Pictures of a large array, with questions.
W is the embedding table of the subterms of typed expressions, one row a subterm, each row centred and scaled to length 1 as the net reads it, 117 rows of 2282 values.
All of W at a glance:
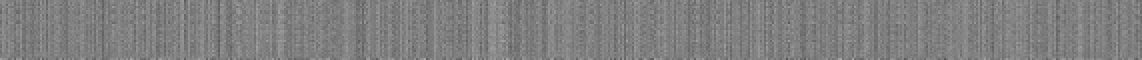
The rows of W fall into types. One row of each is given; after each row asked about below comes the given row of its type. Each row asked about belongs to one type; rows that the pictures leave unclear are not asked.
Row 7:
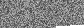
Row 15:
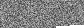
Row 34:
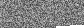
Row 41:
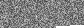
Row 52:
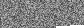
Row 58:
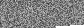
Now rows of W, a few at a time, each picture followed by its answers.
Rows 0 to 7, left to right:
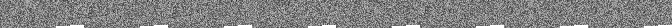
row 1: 34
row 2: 34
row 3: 58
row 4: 52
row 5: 52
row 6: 7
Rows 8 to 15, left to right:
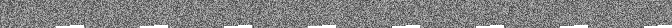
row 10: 52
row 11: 7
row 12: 15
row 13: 34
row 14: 52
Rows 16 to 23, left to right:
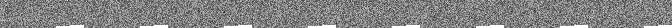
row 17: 41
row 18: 7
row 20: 58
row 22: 7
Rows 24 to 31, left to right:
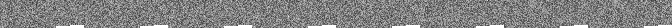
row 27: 41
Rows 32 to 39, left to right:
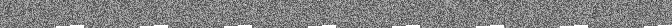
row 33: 41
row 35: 52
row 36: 34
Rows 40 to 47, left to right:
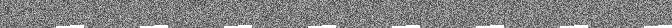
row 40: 7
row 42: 58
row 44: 41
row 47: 7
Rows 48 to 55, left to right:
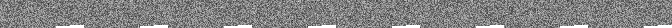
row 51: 15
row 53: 41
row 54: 7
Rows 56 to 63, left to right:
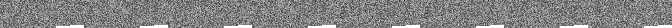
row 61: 34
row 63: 41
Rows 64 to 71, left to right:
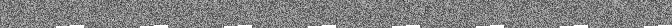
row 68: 52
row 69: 52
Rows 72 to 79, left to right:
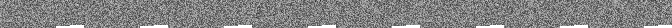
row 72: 34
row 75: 34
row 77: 34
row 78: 7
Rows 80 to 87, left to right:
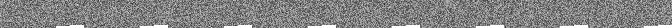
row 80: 34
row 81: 58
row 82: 34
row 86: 7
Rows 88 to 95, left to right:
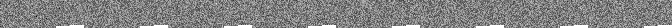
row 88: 15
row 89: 41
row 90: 34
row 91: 34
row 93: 41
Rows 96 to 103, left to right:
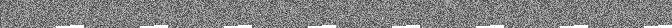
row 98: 41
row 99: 52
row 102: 41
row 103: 7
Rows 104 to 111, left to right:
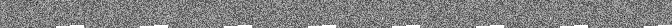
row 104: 15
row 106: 41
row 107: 7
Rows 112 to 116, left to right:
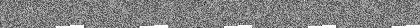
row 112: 58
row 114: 15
